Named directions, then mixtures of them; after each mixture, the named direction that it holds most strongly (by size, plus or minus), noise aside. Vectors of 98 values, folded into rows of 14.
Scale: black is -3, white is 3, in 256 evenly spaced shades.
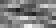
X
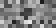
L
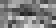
X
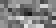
X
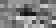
X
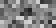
L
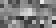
L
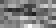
X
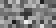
L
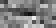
X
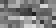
X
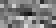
X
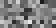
L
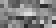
X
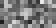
L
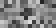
L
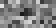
L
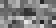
L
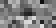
L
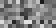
L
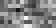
X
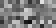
L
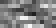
X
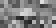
L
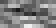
X
